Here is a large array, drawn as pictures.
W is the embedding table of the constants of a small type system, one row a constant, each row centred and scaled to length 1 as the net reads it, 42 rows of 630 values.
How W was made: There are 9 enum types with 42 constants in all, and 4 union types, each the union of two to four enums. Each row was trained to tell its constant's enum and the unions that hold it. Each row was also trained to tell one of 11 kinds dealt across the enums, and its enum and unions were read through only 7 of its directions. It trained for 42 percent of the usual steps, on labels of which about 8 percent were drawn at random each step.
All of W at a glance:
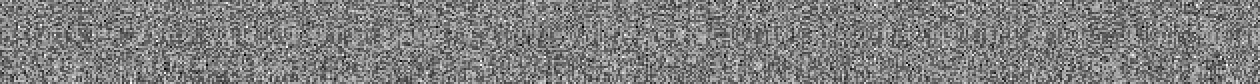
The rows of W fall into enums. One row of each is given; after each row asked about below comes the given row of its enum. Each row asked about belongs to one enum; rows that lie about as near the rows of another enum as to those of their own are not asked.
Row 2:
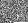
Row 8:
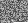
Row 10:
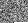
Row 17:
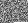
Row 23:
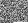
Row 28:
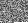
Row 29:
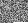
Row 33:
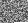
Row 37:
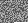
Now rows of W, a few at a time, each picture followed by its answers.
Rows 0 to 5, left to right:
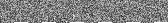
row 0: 8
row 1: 23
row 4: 10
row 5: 23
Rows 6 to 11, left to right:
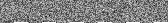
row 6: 17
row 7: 10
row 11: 17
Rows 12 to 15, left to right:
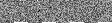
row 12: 23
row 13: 29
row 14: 17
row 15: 2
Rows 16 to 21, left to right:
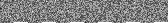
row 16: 17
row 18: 17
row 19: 29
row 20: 23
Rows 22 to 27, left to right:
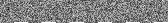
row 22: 10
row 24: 8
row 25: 29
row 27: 2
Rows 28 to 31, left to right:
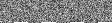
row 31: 29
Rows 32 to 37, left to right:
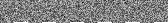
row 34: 33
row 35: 2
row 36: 28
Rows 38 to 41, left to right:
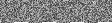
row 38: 2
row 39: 33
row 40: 8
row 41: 28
